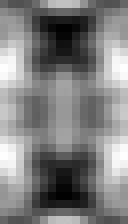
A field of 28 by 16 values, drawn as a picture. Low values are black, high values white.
The centre is the calmest part. There is no overall slope. Overall the values sit about 50% of the way up the scale. It mirrors both left to right and top to bottom. No single row or column stands out from its neighbours. No lone cell stands out from its neighbours.
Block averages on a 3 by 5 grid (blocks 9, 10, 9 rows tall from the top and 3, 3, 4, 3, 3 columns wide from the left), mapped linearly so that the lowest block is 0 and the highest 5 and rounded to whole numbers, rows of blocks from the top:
41014 / 52325 / 41014
